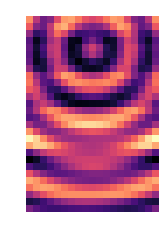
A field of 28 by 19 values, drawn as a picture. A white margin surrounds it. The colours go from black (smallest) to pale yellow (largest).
The bottom middle is the smoothest part. The top middle is the ninth with the lowest average. Concentric rings centre on the top middle. No overall slope runs across the table.
